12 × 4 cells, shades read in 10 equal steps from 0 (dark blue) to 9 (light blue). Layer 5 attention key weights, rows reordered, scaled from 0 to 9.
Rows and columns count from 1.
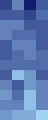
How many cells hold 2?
2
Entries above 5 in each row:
0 0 0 0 0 0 0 2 1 2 1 4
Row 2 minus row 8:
0 -5 -4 1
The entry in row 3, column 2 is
5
